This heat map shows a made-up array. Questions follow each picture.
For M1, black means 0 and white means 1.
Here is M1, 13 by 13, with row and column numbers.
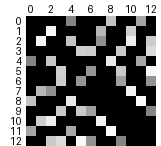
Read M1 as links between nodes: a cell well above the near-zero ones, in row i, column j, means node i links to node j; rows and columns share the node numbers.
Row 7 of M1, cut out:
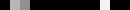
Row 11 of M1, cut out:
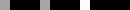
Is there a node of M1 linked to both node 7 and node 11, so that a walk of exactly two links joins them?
no
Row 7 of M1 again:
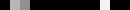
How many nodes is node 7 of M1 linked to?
3
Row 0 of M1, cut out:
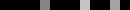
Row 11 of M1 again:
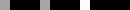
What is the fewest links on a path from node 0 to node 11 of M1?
1
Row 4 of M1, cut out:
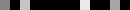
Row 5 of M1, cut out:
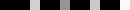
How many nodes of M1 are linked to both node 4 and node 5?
0
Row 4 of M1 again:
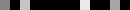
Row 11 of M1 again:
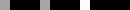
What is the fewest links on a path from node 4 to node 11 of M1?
1
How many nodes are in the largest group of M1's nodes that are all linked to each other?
5
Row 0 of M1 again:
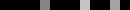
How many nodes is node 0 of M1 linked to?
3
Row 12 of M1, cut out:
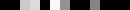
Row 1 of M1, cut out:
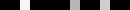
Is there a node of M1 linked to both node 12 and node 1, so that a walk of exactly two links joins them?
yes
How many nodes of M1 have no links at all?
0
